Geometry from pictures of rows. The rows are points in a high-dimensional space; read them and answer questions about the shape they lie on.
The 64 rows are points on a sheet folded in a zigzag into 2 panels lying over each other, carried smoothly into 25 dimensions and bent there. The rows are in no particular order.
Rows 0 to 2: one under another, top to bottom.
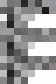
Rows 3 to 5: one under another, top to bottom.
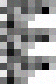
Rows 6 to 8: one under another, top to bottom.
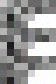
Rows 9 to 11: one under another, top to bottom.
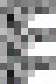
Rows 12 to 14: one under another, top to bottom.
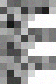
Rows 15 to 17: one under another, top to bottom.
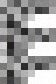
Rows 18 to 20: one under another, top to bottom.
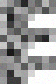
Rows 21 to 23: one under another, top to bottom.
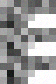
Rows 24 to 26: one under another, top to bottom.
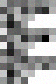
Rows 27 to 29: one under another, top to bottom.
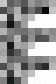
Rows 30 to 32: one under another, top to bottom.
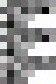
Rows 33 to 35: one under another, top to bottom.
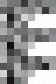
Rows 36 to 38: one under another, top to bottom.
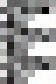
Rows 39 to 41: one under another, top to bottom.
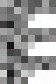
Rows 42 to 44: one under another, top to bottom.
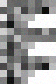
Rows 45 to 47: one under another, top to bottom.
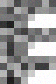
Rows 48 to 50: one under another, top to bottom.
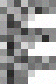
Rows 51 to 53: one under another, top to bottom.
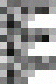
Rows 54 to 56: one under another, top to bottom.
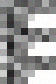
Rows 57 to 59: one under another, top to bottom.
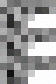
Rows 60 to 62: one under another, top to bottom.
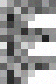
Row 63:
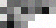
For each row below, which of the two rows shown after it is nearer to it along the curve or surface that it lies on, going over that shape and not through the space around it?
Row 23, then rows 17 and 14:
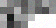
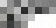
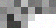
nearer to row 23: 14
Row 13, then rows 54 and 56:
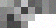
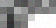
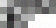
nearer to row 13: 56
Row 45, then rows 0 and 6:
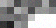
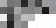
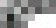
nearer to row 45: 6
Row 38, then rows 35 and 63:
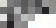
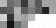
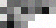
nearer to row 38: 63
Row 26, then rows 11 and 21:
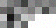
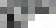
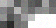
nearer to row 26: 21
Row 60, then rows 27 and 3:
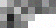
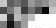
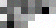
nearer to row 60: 3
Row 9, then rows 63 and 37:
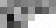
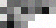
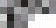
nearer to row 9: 37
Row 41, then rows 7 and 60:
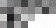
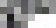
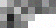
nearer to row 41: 60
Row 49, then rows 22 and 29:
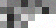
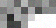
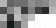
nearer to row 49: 29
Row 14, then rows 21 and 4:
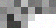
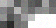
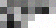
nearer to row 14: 4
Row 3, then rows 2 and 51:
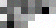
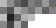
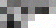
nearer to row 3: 51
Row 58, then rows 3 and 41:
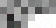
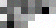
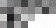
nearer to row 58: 3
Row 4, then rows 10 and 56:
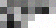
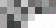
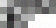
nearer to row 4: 10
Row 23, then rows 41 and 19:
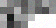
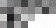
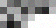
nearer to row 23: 19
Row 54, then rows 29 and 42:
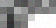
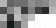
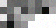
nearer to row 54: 29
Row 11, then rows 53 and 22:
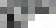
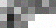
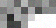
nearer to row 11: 22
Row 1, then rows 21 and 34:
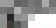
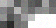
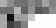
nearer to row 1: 34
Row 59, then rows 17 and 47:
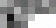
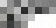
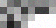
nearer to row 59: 47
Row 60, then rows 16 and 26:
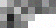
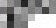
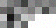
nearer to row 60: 26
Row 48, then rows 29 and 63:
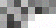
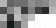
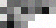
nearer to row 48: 29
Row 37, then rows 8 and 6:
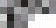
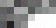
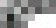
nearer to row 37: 8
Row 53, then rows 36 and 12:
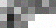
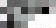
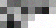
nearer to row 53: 36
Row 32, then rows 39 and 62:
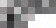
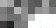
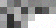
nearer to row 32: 39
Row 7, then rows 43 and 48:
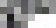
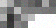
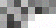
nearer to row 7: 48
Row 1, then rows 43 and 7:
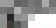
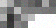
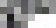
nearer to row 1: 7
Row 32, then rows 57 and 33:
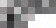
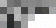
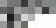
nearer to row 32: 33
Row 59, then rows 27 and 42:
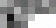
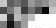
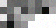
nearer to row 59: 27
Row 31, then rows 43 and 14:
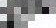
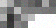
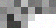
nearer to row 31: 43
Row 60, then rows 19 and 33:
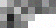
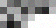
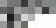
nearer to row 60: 33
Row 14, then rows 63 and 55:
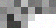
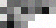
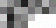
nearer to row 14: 55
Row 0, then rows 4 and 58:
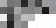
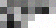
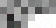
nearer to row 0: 4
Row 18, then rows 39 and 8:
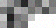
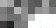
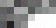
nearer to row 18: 8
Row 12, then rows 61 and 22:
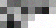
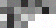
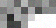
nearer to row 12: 22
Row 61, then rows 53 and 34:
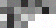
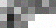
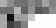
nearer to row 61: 53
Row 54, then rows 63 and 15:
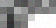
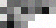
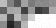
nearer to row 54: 15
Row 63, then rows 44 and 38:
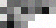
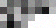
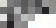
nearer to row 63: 38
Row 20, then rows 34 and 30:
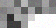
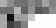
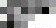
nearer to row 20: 34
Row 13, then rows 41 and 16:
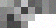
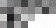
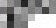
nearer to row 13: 41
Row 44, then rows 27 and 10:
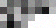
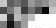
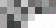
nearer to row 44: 27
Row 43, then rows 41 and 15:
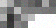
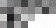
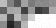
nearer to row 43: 41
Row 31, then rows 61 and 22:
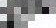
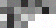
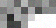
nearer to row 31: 61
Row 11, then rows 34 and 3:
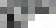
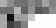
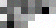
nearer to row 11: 34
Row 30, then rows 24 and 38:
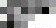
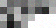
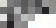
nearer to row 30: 38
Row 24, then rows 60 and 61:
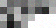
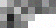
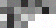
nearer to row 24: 61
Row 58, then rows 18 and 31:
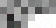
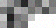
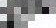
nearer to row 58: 18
